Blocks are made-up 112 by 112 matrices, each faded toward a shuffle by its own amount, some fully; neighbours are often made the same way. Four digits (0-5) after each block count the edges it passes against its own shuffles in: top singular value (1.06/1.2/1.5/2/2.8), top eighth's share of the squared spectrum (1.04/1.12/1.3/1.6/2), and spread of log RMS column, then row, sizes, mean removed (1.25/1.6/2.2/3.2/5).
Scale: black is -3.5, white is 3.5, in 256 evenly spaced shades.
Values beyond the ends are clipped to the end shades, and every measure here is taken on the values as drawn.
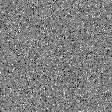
2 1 0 0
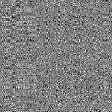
5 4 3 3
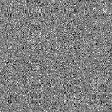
4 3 2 2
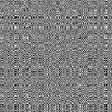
5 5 4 4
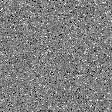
0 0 0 0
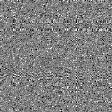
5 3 2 2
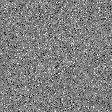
2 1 0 0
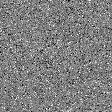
2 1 0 0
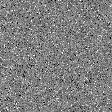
2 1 0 0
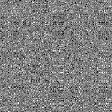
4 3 2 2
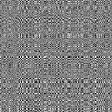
5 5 4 4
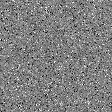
0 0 0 0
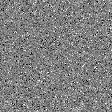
3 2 0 0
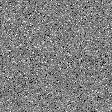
1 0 0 0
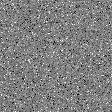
1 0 0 0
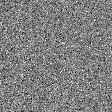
0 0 0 0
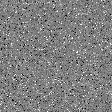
0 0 0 0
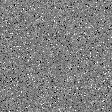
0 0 1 0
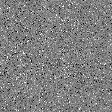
1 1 1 1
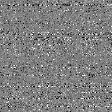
2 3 2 3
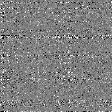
2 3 3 3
